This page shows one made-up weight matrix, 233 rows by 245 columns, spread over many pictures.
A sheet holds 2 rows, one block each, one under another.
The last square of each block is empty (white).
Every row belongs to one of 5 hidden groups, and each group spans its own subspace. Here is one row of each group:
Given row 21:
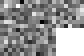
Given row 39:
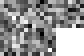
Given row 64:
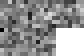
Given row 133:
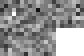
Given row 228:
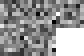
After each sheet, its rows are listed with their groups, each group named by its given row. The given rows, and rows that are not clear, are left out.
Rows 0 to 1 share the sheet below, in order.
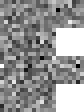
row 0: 133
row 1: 228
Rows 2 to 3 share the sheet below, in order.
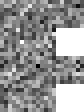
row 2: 39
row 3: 133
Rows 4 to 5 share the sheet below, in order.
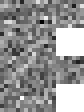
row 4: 21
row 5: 39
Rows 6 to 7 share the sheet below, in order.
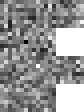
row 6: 64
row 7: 133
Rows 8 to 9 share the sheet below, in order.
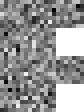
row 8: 21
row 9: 64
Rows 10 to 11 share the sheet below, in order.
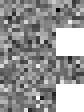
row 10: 133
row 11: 133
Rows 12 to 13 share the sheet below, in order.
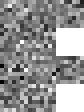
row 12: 39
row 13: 228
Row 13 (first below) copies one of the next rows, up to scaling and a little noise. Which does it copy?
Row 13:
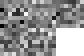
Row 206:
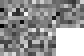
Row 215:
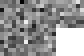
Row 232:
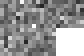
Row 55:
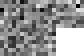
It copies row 206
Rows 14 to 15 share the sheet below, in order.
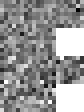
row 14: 228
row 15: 39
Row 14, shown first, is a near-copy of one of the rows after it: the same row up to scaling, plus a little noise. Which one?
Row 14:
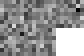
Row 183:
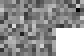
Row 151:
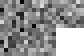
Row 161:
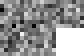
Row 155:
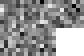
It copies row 183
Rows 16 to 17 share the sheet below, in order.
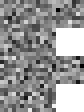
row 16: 133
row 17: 228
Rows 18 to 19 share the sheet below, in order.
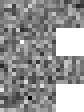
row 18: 39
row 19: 228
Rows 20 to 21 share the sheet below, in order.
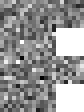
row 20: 39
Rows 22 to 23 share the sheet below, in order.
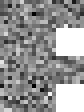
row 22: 21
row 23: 64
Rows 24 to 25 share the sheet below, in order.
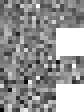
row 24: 64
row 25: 64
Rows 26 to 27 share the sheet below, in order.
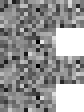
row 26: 133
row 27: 133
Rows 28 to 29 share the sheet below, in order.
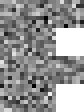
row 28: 21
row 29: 64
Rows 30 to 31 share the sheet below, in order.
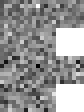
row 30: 64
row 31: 133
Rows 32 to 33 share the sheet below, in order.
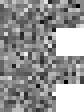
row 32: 39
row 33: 21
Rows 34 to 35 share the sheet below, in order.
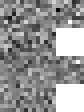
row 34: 133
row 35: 39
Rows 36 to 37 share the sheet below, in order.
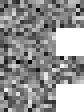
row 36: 133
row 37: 21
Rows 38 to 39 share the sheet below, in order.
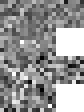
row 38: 39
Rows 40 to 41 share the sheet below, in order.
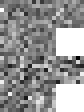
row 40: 228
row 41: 228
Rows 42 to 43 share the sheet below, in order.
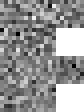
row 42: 64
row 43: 64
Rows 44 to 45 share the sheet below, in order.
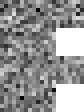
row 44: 133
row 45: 39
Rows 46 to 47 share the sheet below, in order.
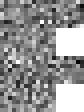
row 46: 21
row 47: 21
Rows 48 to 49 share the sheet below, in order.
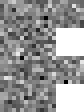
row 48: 21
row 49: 21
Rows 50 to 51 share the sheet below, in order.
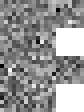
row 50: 133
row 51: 228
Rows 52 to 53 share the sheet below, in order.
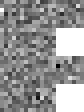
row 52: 228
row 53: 133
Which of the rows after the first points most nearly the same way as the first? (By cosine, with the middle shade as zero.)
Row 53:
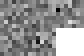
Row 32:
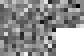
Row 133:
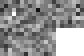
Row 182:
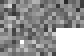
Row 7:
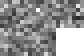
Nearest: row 7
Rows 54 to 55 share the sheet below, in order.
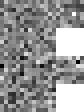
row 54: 228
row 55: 228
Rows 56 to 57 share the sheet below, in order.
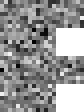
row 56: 64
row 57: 64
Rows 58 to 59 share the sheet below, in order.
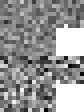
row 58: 21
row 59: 39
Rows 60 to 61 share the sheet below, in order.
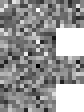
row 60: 133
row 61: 133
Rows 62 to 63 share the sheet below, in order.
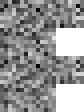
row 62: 133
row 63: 133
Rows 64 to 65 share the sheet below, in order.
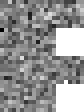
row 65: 21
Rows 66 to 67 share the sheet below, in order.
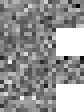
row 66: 39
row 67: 39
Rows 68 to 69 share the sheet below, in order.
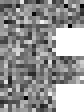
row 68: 21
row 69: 64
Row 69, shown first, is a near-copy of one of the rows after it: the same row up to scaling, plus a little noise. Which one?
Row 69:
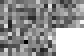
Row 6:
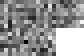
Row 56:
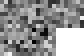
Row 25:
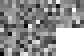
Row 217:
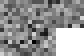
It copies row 6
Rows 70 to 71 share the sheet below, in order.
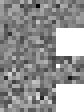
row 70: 64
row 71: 133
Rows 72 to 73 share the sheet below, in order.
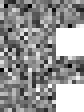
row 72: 21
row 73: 64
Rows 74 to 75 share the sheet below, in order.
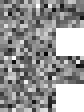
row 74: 64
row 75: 228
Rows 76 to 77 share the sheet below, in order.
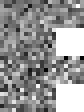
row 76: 39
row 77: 39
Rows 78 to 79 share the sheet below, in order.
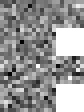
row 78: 39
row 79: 133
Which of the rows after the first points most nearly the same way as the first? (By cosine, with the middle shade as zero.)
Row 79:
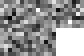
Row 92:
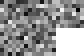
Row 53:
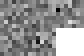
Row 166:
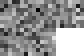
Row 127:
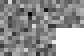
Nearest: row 53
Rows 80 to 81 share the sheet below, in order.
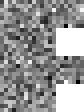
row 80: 21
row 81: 21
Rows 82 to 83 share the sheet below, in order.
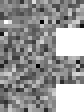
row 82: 21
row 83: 133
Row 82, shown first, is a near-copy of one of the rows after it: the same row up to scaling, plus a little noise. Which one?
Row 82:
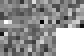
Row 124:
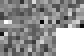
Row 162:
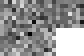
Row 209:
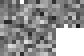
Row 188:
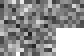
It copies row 124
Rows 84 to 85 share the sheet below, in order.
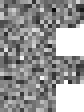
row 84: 21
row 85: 21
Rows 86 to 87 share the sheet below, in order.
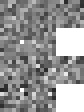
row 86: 39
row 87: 39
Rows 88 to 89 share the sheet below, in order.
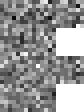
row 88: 39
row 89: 133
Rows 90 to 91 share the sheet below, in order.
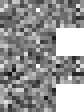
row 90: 133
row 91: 133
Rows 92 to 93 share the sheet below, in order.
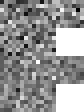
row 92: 228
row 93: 64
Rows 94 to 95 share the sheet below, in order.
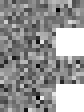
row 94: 133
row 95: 133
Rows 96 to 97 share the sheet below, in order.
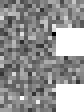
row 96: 39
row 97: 39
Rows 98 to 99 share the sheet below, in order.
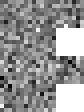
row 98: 21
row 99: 64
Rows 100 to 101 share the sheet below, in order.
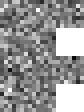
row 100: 133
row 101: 21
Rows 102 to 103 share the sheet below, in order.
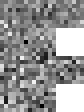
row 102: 64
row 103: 228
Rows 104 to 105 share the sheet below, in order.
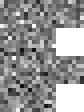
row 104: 228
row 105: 21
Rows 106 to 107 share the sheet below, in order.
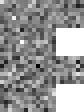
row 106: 39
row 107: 133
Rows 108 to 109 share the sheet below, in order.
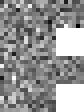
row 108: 21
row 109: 228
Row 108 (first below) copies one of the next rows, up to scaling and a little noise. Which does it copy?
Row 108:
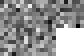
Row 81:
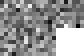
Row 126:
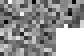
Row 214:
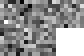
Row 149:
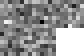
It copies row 81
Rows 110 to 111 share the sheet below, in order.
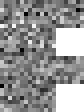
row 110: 228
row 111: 64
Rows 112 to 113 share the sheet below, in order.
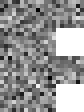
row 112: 133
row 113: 21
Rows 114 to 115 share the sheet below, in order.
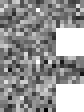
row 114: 133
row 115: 64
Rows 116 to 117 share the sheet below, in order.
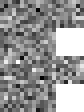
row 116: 133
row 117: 21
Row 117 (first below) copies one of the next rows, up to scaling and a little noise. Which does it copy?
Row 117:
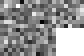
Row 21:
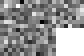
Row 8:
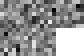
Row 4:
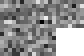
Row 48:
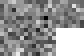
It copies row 21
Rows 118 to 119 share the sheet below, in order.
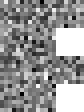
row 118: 21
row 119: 21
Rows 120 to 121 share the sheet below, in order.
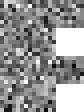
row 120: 21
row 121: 64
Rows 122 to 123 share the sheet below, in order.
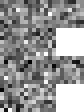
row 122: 64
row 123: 21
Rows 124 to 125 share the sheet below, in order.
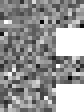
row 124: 21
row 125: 133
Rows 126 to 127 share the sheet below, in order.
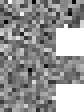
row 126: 21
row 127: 64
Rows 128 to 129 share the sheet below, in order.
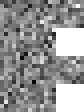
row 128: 39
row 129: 228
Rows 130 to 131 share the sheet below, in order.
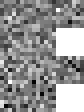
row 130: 133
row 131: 64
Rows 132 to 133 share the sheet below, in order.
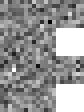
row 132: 21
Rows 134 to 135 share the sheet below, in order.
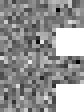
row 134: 133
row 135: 39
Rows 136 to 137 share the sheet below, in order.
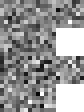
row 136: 133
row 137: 64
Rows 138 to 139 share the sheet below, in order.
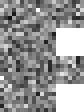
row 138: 133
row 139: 64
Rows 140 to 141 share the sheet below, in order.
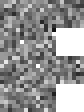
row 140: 39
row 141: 133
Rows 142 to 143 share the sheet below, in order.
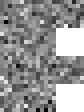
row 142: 21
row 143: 64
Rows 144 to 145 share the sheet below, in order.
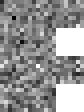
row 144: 39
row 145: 133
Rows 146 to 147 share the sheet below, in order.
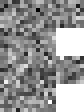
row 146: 133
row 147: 39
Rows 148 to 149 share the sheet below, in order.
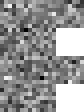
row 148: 39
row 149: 21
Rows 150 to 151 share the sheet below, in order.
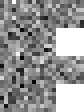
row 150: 21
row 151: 228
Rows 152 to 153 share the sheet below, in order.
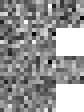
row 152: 64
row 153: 64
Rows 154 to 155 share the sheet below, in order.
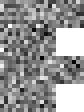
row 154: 64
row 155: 228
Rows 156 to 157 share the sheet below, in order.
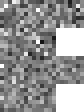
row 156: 133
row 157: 228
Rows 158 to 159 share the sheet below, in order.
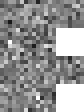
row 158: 21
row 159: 133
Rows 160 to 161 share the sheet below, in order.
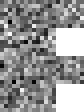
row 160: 64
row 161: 228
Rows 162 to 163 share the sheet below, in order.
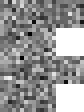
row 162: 21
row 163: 21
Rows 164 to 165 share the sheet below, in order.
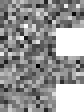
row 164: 228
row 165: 133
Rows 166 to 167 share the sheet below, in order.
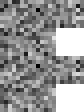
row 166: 133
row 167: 133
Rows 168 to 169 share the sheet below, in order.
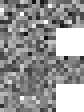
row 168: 228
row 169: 39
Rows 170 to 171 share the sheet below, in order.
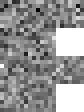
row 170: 133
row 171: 228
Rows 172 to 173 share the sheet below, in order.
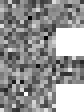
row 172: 228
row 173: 21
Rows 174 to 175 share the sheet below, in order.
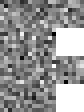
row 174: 39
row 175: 21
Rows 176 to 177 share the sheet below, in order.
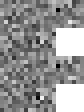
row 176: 133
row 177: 133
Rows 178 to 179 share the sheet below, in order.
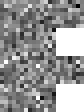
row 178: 39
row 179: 133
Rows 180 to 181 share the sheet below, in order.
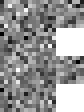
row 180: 39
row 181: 39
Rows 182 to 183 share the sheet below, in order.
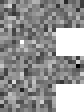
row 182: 39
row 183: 228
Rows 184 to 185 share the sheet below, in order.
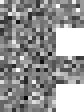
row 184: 39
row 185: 228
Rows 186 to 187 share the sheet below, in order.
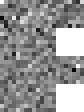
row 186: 39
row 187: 228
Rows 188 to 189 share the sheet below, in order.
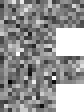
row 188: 21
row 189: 64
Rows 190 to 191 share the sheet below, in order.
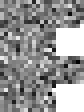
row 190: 21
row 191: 39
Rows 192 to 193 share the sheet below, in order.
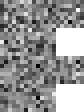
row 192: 228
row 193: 133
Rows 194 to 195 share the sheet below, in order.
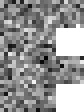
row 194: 21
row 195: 228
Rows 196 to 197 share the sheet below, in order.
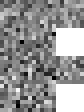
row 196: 39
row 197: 64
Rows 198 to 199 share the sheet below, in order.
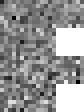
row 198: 39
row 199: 21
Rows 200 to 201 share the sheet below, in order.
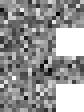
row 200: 228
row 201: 64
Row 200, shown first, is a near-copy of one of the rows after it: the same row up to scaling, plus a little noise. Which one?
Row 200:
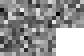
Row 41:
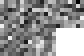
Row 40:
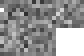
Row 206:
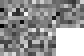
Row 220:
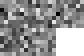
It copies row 220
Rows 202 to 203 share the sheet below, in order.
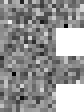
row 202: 21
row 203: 39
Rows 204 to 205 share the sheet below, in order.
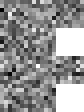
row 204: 228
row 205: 133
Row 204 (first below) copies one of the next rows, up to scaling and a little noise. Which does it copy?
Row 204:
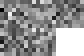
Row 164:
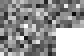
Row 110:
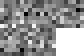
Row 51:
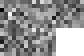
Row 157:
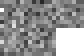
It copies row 51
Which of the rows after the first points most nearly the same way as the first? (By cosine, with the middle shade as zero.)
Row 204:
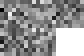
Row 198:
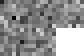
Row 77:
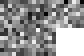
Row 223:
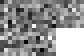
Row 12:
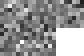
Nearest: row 223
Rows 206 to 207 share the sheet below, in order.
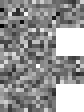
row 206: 228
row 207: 133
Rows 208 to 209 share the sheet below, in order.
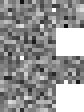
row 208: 21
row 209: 21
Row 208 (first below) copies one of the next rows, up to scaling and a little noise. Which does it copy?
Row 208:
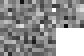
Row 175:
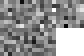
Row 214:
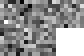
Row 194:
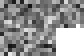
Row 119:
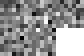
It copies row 175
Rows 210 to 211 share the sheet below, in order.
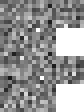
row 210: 21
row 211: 21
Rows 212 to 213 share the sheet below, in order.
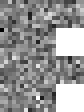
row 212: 64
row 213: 133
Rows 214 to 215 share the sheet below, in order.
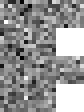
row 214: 21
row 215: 228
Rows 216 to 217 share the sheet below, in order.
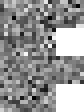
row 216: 39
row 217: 64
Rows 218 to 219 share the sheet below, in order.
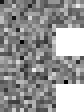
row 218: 39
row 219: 21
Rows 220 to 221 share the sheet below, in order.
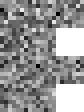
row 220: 228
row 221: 133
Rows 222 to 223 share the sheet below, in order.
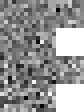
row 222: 133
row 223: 64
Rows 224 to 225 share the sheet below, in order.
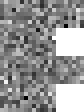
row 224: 21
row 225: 64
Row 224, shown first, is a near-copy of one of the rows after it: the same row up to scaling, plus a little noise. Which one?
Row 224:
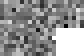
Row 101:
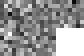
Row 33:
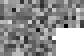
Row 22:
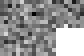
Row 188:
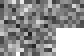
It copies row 33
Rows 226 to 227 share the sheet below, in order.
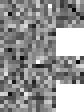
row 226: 64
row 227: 228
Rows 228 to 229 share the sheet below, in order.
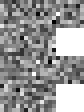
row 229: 64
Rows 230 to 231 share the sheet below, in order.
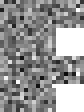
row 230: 228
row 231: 21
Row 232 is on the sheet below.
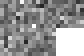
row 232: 228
